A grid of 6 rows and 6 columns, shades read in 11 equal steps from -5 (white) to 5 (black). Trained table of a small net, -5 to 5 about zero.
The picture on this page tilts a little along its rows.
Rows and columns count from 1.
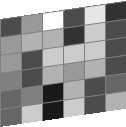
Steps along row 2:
down same up down up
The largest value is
4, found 2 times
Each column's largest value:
2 2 4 3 2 3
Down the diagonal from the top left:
2 -2 -3 -1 2 -2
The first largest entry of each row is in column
6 4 2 2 3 3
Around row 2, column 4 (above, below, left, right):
2 -3 -2 -3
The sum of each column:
2 -2 -4 -4 -8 8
